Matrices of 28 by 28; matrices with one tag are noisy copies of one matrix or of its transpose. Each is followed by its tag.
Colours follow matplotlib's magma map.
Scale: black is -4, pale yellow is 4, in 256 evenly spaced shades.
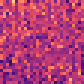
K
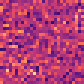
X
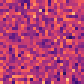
X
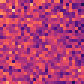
K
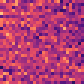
K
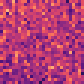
K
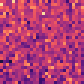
K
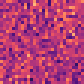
X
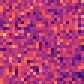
X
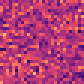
X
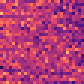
K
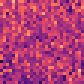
K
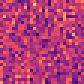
X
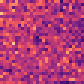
K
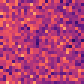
K
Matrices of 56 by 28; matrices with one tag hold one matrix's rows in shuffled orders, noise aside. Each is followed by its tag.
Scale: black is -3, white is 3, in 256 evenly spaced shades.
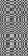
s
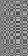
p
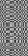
s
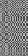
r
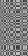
p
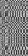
r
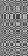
p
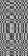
s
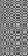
p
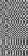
r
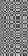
p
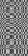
s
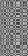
p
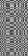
s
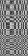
s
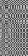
r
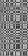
p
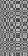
p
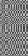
r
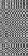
r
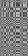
p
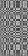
p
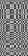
s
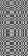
s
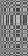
p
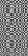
s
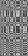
p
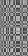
p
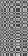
p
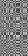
p
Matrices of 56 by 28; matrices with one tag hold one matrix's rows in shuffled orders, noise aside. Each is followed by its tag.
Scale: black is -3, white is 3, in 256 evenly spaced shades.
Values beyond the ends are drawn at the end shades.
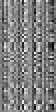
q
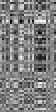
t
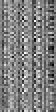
q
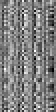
q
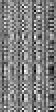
q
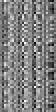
q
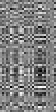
t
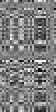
t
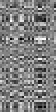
t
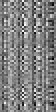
q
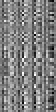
q
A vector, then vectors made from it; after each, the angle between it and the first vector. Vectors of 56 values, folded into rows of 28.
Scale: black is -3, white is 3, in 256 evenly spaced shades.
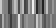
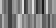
nearly parallel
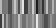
nearly parallel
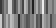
nearly opposite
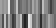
orthogonal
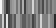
partly aligned
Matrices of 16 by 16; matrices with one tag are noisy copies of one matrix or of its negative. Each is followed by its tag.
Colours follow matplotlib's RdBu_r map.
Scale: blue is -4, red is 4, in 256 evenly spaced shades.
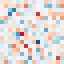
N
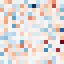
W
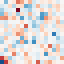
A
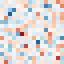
N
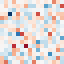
N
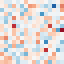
W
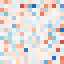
W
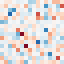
N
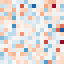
W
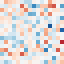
W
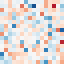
W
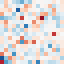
A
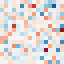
W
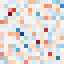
N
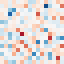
N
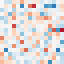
W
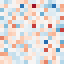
W
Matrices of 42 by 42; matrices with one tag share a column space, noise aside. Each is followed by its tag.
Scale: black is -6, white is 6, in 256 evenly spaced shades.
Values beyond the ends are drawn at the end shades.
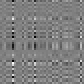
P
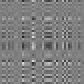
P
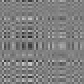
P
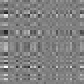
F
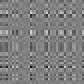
F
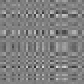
F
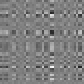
F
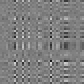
P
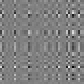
F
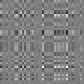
F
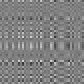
P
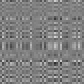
P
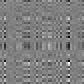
P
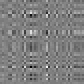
F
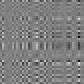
P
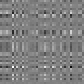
F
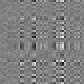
P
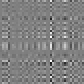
P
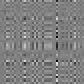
P
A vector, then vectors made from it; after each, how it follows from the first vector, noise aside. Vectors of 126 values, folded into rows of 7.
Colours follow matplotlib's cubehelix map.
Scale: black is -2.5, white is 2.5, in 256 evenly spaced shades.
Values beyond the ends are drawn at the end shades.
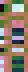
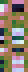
negated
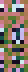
sign-scrambled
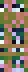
sign-scrambled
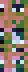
sign-scrambled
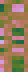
shrunk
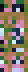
sign-scrambled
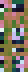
sign-scrambled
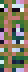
sign-scrambled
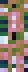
wrapped around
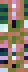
wrapped around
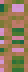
shrunk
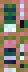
wrapped around
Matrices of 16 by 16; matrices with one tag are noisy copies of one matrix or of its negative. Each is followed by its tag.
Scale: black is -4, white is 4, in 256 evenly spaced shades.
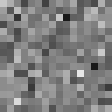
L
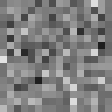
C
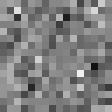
L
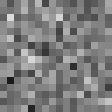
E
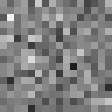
E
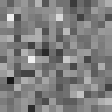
E
